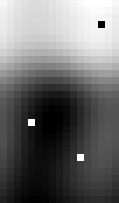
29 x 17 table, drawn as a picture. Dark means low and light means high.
The field climbs toward the top. The ninth with the highest average is the top right. The middle left is the roughest part. Three lone cells stand out: two far higher and one far lower than their neighbours.
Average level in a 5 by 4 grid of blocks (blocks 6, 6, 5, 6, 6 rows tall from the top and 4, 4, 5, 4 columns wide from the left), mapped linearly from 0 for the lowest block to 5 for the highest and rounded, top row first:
5555 | 3334 | 1012 | 1012 | 0011
